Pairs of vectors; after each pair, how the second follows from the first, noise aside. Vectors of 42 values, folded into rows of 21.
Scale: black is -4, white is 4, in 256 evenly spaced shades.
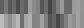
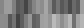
wrapped around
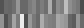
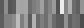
reversed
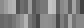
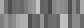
wrapped around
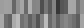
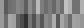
reversed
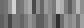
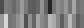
wrapped around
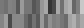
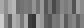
reversed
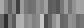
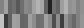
wrapped around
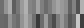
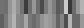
wrapped around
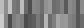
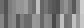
reversed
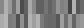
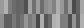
wrapped around
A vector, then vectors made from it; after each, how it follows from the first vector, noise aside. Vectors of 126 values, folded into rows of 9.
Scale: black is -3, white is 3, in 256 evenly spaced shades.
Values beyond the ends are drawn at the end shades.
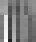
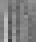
shrunk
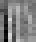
negated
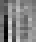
negated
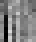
negated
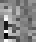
sign-scrambled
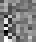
sign-scrambled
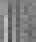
shrunk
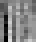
negated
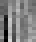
negated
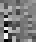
sign-scrambled
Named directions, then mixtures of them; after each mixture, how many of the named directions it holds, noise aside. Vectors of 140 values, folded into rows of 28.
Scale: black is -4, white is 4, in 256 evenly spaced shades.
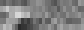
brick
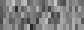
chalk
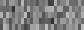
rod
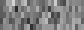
one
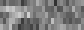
two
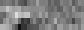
one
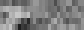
one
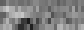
two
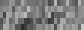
three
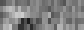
two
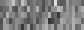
two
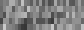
three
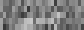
three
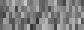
one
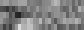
one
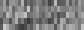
three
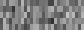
one
